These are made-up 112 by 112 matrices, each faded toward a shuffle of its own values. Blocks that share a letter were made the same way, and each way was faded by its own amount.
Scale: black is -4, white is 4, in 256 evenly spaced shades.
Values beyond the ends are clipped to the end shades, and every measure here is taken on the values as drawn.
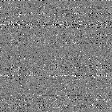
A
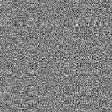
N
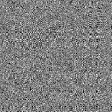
N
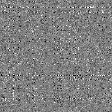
A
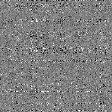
A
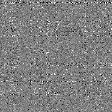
A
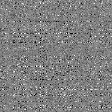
A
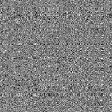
N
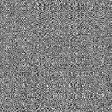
N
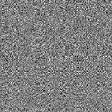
N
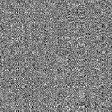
N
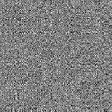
N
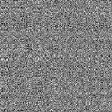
N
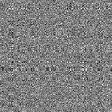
N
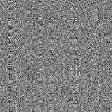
N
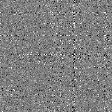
A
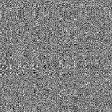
N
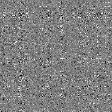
A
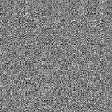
N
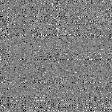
A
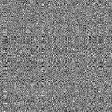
N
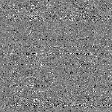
A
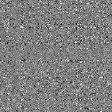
A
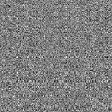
N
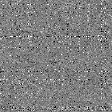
A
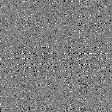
A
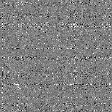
A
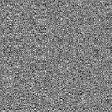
N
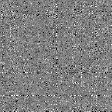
A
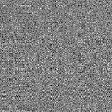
N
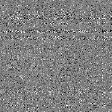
A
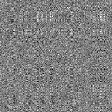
N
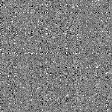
A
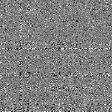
A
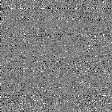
A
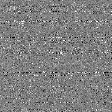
A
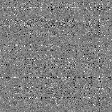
A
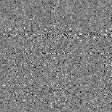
A
